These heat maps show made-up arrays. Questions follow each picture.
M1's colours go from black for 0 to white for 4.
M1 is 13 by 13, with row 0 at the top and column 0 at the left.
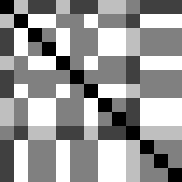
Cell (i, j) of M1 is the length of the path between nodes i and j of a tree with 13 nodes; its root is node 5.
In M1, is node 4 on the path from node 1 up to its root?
no
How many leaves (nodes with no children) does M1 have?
10
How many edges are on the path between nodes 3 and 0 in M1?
1
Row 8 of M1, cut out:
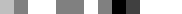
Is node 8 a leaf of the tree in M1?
yes
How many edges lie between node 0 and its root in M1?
1
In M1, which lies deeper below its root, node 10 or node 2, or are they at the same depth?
the same depth
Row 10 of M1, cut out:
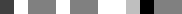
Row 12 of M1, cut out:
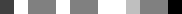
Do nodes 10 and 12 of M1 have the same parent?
yes
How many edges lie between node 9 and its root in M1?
1
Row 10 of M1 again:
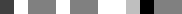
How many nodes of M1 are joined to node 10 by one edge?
1
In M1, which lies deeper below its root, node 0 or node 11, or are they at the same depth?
node 11
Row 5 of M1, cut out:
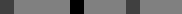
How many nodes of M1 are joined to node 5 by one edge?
2
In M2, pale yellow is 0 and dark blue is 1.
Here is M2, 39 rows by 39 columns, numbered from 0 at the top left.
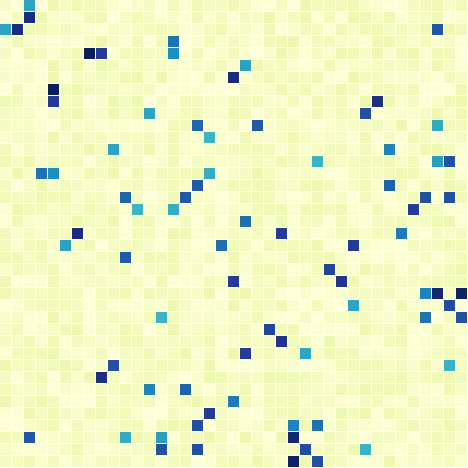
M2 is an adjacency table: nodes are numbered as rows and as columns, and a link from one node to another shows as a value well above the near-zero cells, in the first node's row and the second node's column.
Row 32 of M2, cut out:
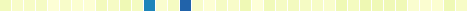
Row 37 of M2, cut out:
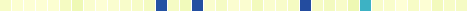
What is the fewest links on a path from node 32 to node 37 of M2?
3
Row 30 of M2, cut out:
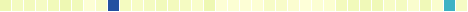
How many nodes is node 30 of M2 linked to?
2
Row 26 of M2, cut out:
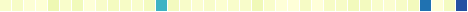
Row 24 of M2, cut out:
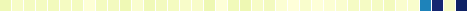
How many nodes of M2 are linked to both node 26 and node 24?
2
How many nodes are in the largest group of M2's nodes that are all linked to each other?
2
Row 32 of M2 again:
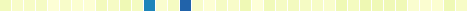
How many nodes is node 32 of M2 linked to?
2
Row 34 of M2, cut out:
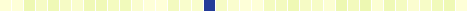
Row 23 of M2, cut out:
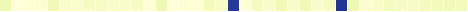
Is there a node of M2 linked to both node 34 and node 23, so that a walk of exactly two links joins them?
no
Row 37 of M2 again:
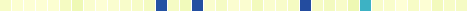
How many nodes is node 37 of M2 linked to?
4
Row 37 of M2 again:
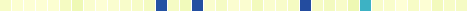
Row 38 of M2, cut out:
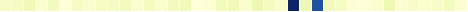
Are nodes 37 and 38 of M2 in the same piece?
yes
